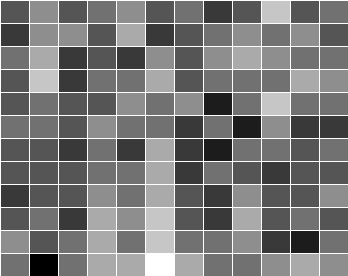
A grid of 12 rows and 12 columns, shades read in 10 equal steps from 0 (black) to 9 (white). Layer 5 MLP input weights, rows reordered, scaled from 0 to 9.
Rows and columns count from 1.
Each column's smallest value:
2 0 2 3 2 2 2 1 1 2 1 2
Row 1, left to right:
3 5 3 4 5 3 4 2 3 7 3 4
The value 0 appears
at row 12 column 2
